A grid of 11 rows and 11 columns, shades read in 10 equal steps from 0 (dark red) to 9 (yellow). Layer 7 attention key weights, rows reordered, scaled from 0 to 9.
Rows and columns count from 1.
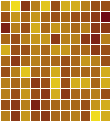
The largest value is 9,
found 2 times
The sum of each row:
58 38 44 44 47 44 53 55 44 42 50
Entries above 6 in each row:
4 0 1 0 1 0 3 4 1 1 2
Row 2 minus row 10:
0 4 -1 5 1 -1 0 -1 0 -4 -7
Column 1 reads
6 3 1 4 7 4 3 5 5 3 5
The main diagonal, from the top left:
6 6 3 6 4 4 3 7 4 6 7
